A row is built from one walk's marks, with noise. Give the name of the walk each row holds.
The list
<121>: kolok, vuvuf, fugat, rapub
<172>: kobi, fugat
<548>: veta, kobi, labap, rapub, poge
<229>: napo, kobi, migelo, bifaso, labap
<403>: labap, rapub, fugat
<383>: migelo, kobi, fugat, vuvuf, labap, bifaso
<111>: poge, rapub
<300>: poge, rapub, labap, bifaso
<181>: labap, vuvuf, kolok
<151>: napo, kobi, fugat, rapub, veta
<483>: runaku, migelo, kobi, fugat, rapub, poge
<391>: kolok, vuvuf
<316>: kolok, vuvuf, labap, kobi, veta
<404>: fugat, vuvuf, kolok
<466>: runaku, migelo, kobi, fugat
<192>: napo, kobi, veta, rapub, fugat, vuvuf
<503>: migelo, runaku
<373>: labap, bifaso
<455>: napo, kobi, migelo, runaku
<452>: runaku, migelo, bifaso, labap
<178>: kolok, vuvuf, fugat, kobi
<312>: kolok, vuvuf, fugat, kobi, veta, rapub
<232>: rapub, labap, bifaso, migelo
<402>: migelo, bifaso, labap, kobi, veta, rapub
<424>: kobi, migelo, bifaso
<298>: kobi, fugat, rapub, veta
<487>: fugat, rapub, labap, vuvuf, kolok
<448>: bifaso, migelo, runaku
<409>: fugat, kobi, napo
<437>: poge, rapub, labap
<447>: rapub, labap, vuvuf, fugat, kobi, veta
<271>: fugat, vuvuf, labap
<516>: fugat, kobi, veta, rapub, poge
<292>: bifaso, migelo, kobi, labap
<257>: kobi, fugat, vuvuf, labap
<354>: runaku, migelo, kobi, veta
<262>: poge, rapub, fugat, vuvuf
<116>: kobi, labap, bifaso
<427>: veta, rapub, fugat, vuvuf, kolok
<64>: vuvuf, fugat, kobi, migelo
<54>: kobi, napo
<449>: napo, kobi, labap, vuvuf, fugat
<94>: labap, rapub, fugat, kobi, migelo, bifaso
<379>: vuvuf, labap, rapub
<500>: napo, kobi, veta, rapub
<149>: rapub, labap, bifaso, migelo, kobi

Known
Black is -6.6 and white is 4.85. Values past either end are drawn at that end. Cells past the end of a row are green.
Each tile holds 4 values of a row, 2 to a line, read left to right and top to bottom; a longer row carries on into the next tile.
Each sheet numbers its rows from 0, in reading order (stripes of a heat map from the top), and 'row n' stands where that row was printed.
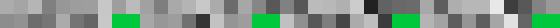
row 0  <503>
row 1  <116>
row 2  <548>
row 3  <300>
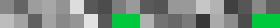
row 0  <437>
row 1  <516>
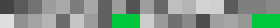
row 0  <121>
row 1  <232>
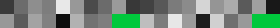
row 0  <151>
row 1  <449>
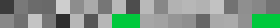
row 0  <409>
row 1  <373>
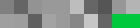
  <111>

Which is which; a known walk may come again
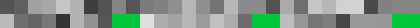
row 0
<516>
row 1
<181>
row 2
<232>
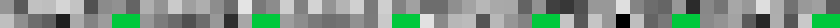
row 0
<149>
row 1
<354>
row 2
<452>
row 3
<271>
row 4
<192>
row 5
<229>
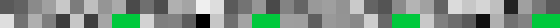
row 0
<64>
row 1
<94>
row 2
<111>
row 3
<402>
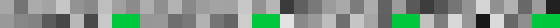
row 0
<424>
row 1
<503>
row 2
<121>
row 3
<449>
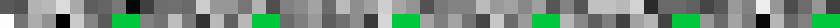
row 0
<447>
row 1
<409>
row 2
<455>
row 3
<172>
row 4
<548>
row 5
<151>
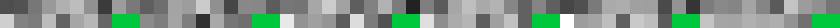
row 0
<262>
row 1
<500>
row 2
<316>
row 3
<379>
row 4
<487>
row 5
<391>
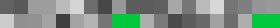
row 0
<403>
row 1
<483>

